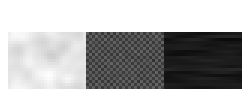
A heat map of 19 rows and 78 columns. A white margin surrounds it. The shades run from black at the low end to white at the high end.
It is made of 1 by 3 panels. Panel 1,1: very high, blotchy, faint in contrast. Panel 1,2: low, checkered. Panel 1,3: very low, streaked across, faint in contrast.
